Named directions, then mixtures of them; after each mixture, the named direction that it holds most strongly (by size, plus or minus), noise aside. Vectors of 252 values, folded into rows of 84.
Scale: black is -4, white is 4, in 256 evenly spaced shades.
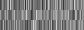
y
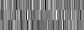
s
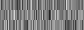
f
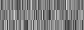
f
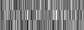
s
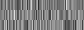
f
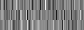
s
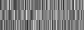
y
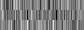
s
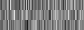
y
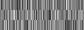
f
